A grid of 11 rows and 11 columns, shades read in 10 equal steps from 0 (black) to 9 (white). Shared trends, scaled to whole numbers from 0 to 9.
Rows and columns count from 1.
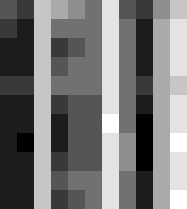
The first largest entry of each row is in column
7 7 7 7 7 7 7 11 7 7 11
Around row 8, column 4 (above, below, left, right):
1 2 7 3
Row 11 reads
1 1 7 2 3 4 8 4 1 6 9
